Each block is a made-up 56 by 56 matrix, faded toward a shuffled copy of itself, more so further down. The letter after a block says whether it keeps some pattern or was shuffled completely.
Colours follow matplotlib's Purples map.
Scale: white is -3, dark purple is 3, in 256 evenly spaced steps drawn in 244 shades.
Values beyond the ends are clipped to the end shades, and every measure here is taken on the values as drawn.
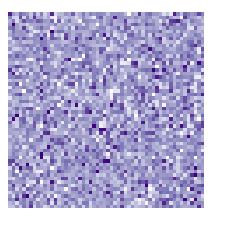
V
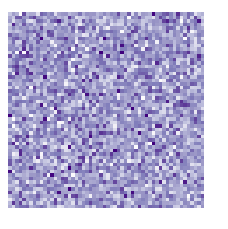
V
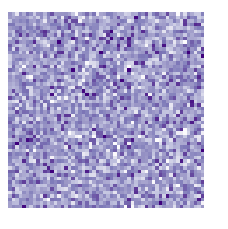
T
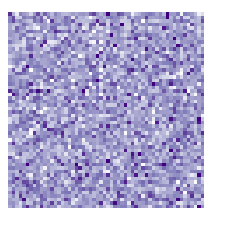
V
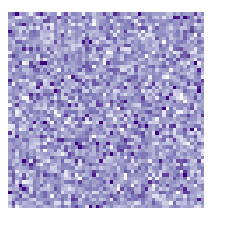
T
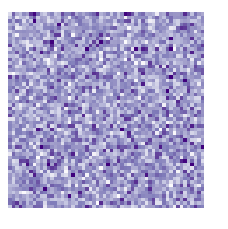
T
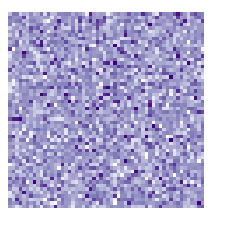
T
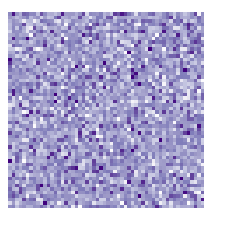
V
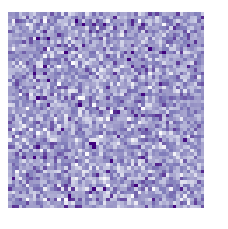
T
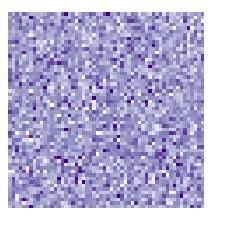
T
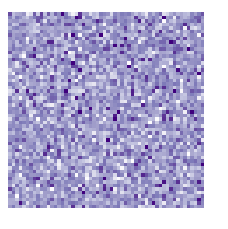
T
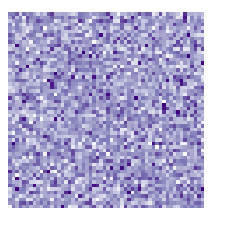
T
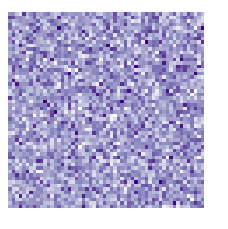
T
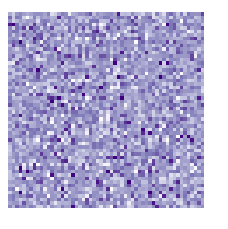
T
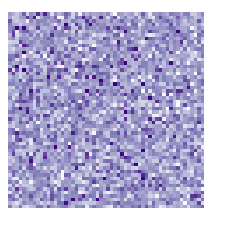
V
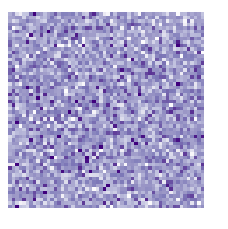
T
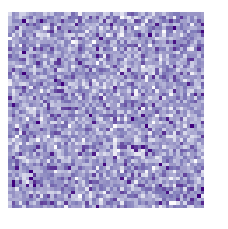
V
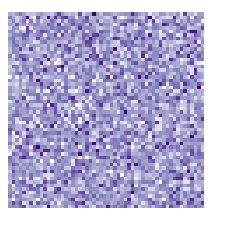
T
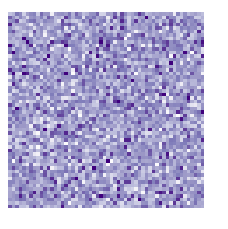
V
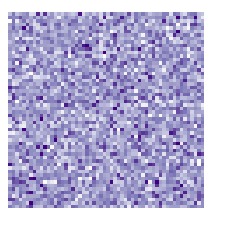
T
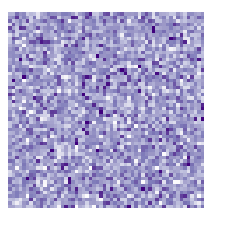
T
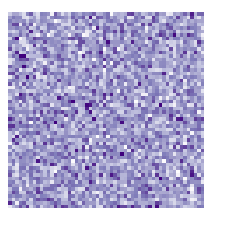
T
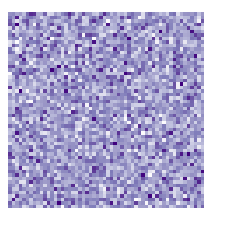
V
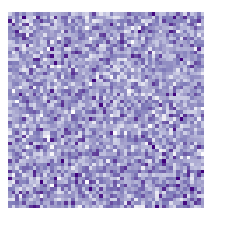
V
